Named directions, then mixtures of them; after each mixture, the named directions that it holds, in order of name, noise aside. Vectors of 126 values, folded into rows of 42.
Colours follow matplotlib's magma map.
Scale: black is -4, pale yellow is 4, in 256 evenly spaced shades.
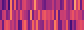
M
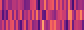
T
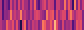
M, T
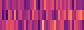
T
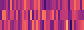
M, T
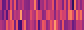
M, T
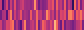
M, T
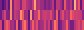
M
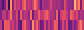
M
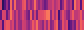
M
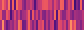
M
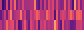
M, T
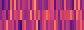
M, T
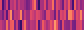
M, T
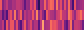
T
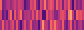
T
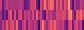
T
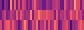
M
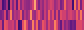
M, T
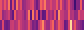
M, T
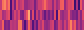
M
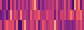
M, T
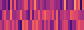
M
